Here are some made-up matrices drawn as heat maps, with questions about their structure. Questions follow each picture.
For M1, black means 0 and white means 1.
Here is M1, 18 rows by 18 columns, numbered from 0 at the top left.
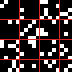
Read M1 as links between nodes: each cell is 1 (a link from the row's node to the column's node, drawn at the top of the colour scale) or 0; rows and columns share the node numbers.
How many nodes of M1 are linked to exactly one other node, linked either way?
1
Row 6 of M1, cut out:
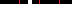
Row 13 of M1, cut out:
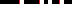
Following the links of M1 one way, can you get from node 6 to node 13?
yes
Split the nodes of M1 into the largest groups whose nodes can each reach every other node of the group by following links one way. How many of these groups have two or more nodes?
1
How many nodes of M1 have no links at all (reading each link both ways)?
0
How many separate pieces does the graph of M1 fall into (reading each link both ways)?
1
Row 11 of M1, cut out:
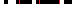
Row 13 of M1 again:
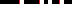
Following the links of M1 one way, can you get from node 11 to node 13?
yes
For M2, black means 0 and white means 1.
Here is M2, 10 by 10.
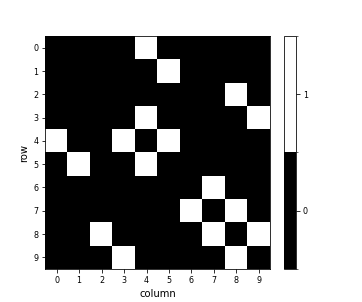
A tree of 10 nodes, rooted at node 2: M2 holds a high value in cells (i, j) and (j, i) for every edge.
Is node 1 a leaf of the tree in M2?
yes
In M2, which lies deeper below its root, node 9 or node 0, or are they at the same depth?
node 0
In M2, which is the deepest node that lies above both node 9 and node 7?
8
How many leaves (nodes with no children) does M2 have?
3
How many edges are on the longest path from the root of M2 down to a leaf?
6
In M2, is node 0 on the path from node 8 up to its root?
no
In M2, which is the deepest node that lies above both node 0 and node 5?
4
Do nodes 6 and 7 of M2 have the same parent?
no
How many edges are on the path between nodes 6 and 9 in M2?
3
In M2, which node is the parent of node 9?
8
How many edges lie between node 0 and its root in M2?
5
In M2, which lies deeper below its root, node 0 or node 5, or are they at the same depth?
the same depth
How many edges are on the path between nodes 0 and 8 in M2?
4
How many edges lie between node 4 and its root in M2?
4
